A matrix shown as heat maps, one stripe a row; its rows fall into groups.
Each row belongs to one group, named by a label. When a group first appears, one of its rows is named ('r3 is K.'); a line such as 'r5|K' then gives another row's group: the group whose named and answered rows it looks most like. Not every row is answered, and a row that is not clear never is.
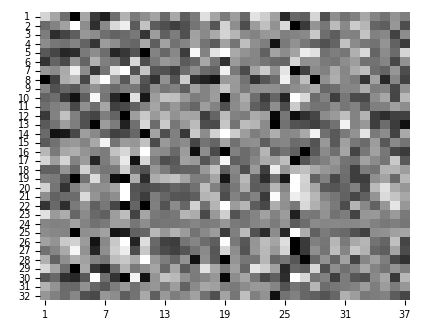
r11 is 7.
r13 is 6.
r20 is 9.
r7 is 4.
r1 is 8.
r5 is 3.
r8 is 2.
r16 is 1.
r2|4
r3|3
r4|6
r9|3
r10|7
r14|3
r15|2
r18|9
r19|7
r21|9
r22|3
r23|4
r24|4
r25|7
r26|4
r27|4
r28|1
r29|8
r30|7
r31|8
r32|6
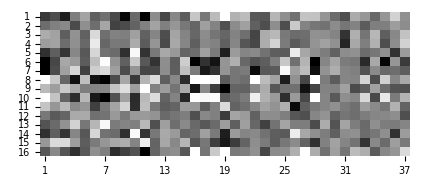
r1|3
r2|7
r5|7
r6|2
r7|2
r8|8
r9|1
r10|8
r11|4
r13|2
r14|7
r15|1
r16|3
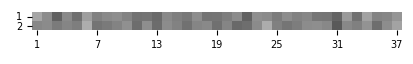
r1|9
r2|9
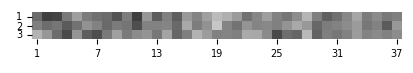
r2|3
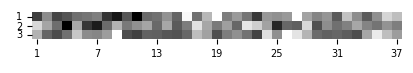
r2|8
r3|9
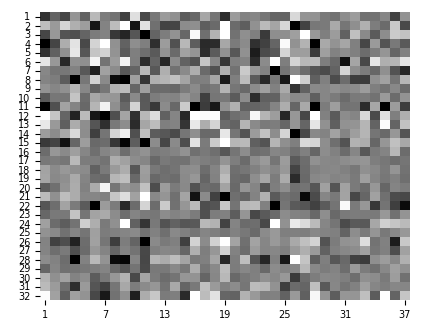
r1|7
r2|4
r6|9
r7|6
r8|7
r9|4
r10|2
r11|2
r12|8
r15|3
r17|4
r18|4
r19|4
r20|2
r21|1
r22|6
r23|2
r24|9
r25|9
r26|3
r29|3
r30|4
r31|8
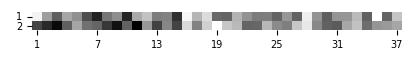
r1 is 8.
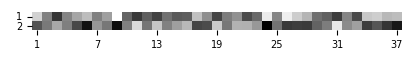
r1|9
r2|6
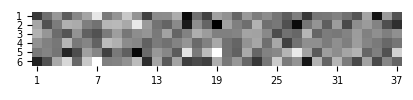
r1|2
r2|1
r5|3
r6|2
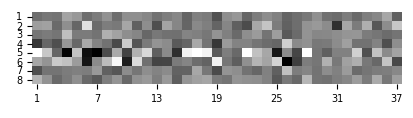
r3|4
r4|7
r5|8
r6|4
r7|7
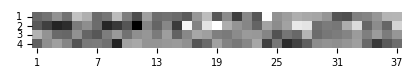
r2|3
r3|8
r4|6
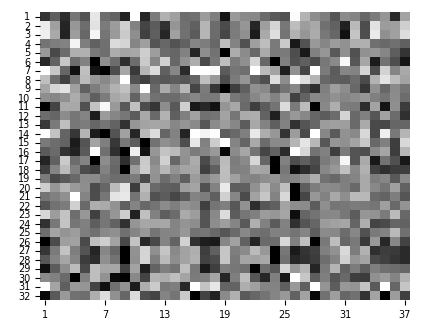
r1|7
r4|4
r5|1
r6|6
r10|4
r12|6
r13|6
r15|3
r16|7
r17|6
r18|6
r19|3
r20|4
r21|4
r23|4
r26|2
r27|6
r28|6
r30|7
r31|8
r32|2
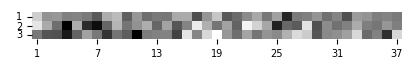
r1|4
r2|8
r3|3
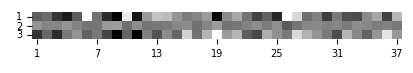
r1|7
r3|3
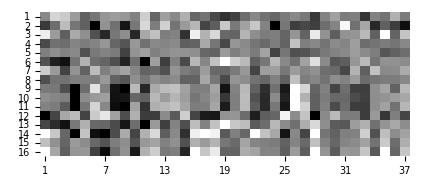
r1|1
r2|6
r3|8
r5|6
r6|3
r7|9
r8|7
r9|7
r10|7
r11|7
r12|2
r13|3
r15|8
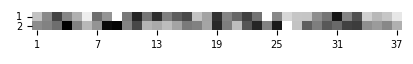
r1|9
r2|7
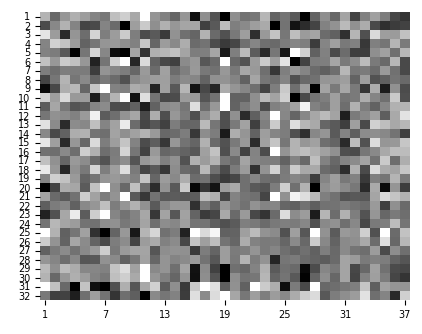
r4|1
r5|7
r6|4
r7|6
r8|6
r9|2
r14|1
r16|9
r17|8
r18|9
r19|1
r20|2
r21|9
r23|2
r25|8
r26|8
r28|6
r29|1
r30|1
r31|8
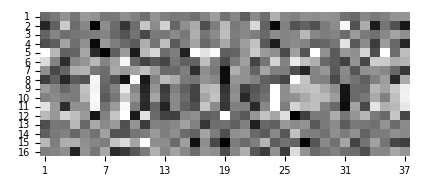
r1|9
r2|6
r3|3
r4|6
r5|8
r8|7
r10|9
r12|4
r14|7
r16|7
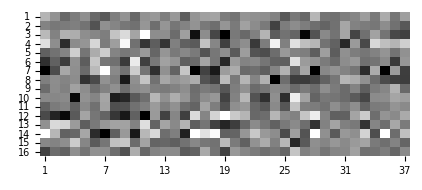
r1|8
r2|6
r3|1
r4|9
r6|7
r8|6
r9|1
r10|7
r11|7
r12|3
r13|1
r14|8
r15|4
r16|7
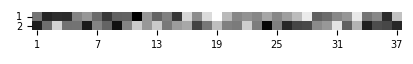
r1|3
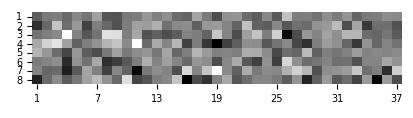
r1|7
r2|6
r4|1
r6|7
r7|3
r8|2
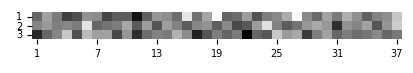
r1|3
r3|2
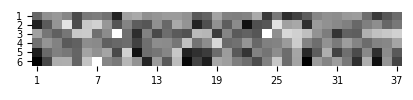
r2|2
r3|9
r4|3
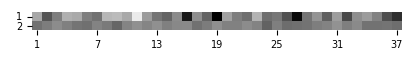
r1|1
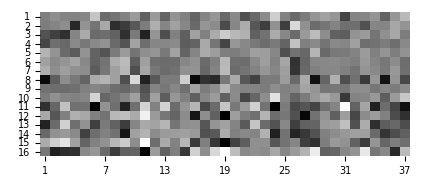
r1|9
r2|7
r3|3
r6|4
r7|4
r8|2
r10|9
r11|6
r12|1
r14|6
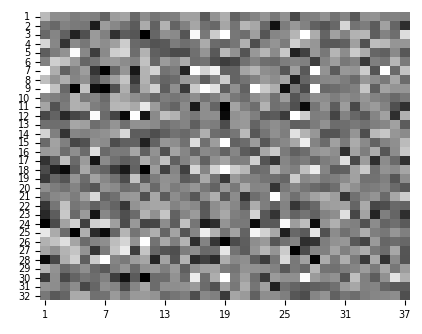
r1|4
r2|6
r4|9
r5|4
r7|8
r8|4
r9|8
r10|4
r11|1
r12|7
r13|1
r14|9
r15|3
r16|9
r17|6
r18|3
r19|7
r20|6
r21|9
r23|6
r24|2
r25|8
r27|4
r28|2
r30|3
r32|1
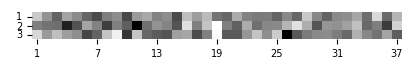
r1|8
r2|3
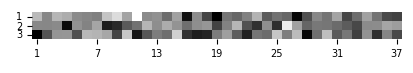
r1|1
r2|7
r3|2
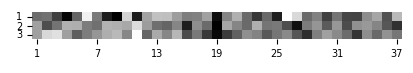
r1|7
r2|1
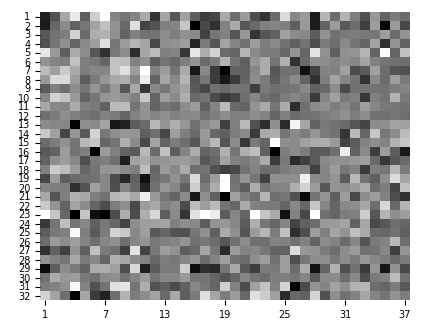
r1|2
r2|2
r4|2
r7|1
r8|1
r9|2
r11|4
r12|6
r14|9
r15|9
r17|6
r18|1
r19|3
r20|3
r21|1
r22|8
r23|8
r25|4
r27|7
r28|4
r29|2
